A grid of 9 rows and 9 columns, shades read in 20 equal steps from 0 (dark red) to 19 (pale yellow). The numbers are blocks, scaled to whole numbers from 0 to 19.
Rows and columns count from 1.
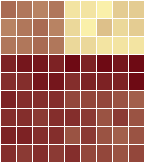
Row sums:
123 121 123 9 17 39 36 39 38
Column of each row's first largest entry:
7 6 7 1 1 9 7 8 8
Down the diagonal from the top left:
8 9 8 2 3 5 6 7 5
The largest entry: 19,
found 2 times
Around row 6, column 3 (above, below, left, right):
1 4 3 3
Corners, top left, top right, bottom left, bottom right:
8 16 3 5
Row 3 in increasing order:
8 9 9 9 17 17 18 18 18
